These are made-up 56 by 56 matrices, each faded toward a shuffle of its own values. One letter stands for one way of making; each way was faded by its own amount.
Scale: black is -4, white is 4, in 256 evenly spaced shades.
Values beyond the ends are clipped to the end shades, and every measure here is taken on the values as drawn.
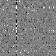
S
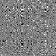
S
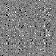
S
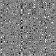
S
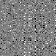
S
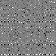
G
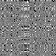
G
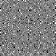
S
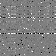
G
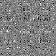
S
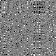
S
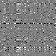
G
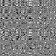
G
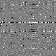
G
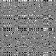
G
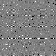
G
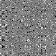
S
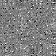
S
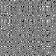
G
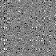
S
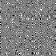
S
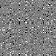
S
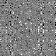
S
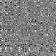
S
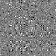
S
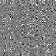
S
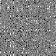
S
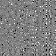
S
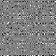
G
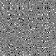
S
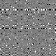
G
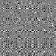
G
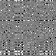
G
